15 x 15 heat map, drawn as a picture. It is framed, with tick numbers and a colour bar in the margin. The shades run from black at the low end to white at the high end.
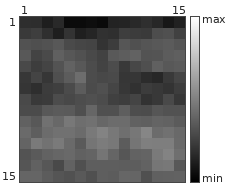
Grain: streaks across. Average level on the scale: 30%. Slope: up to the bottom. Stripes: horizontal, repeating 2 times.
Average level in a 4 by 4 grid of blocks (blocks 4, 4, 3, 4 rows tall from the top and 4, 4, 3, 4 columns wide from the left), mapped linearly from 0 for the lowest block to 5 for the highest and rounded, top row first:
1 0 1 2 | 1 3 1 1 | 4 5 4 4 | 4 4 4 5
